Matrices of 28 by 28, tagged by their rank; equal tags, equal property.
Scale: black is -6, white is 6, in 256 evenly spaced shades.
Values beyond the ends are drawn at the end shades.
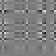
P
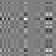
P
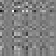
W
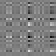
P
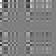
P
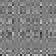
W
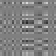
P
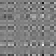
W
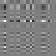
P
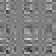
W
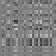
W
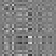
W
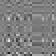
W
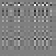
P
